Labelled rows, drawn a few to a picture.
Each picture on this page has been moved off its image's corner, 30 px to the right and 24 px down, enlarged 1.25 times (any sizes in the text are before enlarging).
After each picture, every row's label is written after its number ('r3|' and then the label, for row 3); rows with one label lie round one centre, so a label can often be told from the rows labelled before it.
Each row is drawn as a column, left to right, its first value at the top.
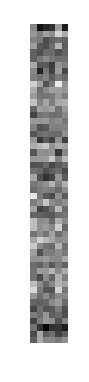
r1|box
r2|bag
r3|bag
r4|bag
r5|box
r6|bag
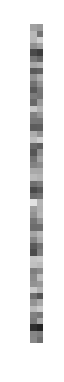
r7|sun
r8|sun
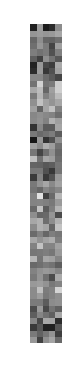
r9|bag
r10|box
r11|bag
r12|bag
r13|box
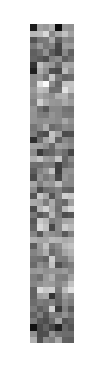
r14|bag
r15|box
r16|box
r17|sun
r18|bag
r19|box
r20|box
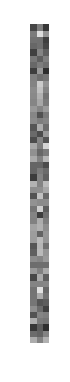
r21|bag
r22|box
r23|bag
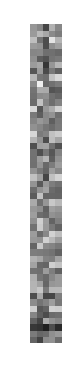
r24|sun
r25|box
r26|bag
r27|sun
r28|sun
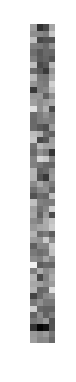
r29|sun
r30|bag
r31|bag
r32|box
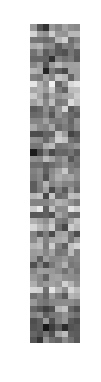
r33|box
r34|box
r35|bag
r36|box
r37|sun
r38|sun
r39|box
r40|box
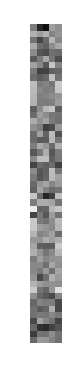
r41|box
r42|bag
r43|bag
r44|sun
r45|box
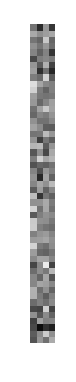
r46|box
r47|bag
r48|sun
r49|bag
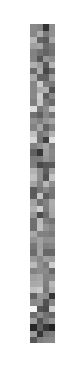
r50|sun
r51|box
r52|bag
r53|sun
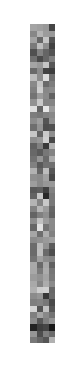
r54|sun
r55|box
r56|sun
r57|bag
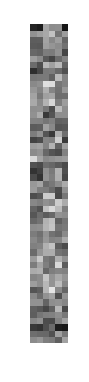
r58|bag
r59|bag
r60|box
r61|box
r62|sun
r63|bag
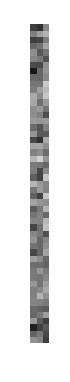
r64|bag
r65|bag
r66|box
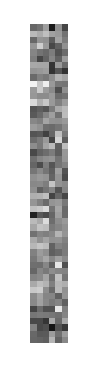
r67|box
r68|box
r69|box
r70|bag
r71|sun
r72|bag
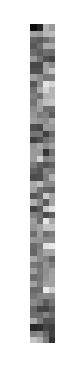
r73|bag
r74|bag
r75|box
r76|box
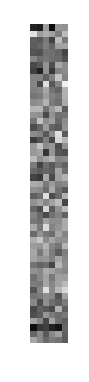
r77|bag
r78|bag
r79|box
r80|bag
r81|sun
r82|box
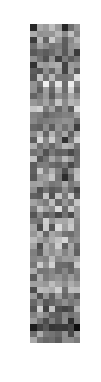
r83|bag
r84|sun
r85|box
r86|sun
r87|box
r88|bag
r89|box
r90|sun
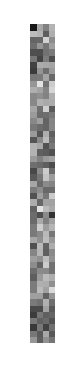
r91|bag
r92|box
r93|sun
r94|box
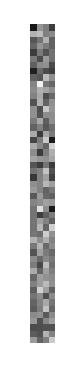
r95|bag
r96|box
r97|sun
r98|bag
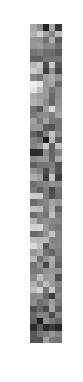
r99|box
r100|box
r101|bag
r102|sun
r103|bag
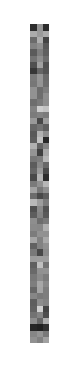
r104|bag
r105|sun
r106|bag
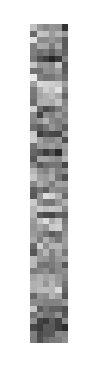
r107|sun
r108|box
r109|box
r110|box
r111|box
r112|bag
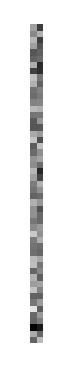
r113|sun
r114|bag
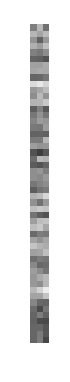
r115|box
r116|box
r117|box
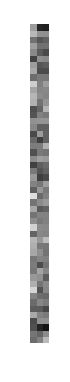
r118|box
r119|bag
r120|bag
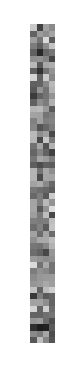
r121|sun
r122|bag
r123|sun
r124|box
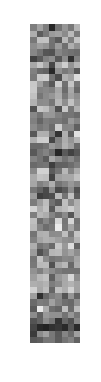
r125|box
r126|sun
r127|sun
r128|bag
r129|box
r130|sun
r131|box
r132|sun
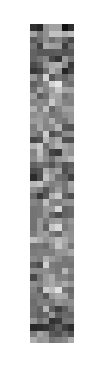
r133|bag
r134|bag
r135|sun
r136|box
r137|box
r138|bag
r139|bag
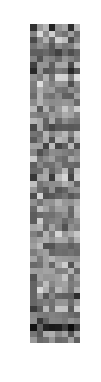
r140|bag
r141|box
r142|sun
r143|bag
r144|sun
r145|sun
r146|bag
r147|sun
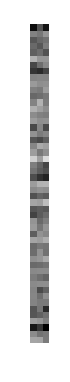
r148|bag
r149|bag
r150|bag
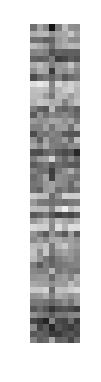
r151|box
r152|box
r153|box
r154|bag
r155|box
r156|box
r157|box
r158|box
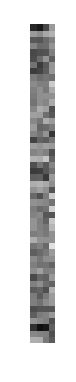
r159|bag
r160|bag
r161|bag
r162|box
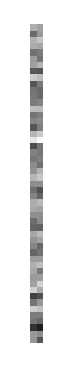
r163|sun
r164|sun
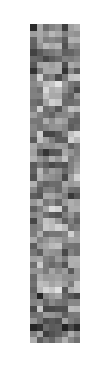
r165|bag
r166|sun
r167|box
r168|box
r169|box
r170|bag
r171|sun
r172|sun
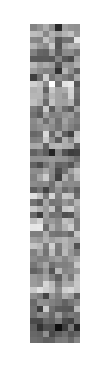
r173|box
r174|box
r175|sun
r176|box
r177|bag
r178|box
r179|box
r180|sun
